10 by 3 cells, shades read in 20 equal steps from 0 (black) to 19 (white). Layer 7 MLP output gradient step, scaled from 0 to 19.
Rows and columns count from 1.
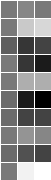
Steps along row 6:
down down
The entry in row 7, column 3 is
5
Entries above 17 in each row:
0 0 0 0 0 0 0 0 0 2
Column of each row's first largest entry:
2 3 1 1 2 1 1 2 1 3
